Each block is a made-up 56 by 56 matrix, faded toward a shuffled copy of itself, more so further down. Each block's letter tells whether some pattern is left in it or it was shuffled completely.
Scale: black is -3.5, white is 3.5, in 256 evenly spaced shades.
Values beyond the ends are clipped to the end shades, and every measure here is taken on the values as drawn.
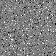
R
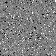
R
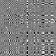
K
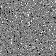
R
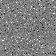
R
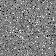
R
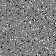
R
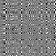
K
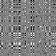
K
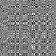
K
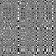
K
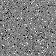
R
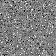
R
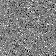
R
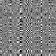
K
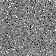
R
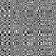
K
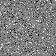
R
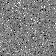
R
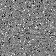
R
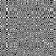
K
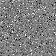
R
